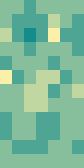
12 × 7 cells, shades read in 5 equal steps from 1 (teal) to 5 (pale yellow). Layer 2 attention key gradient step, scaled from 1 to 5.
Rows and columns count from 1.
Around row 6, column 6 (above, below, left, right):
3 3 4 3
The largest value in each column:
5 3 4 4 5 3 4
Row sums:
20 18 18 19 19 23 23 23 18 18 17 21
